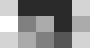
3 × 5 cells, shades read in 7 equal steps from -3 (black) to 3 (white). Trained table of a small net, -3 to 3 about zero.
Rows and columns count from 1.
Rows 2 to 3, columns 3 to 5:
1 -2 1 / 0 -1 2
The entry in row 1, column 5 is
2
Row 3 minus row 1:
0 3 2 1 0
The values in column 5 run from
1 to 2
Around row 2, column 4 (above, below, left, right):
-2 -1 1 1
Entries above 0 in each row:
2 3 3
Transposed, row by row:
2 3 2 / -2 0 1 / -2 1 0 / -2 -2 -1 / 2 1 2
